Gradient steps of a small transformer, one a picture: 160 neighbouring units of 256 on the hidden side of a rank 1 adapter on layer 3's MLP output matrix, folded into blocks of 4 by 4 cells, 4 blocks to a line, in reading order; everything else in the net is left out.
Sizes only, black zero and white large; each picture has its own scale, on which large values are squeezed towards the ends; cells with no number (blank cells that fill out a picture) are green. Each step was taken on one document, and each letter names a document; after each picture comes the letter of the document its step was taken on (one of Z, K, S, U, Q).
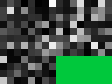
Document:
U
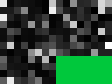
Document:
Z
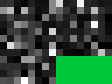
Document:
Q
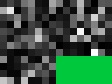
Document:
U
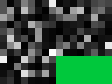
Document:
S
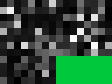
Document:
U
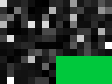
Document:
Z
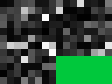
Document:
Q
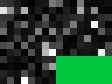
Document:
Q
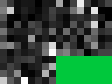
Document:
Q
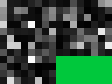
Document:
Z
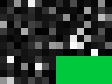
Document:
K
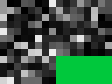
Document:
S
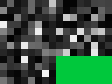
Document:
U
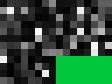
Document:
U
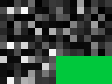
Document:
Q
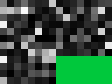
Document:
S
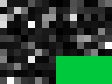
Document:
Z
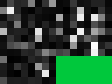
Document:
U
